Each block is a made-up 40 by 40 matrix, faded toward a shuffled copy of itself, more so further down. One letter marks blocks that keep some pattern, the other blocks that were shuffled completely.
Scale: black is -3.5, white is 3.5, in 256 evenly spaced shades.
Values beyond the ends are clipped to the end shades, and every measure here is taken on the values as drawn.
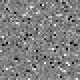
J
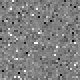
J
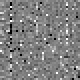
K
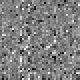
K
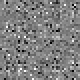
K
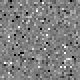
J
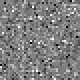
J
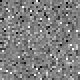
J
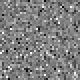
J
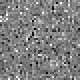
J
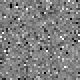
J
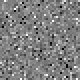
J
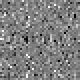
K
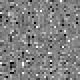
K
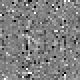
K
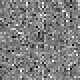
K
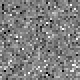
J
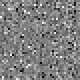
K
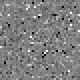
J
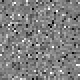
K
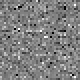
K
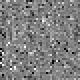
K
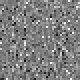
K
